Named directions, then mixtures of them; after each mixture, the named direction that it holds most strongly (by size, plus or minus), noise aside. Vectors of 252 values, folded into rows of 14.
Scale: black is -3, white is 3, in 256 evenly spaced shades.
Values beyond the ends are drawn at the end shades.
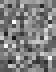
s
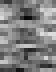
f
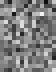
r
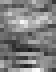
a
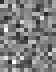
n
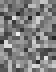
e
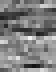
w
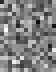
n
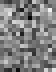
r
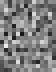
r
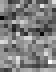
w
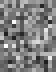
s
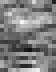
a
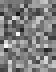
e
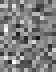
n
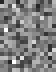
n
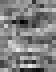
a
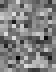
s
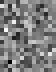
n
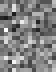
n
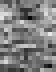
f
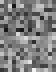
n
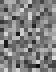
e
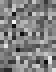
r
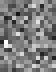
e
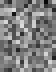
r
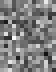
r
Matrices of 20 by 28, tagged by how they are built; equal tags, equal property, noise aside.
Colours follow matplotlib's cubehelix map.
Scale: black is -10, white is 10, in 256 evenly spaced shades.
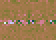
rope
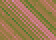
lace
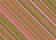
lace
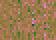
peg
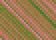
lace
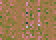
peg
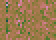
peg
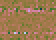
rope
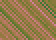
lace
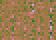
peg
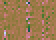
peg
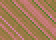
lace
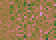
peg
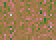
peg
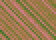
lace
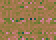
rope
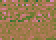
rope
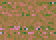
rope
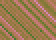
lace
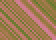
lace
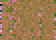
peg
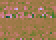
rope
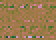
rope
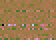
rope
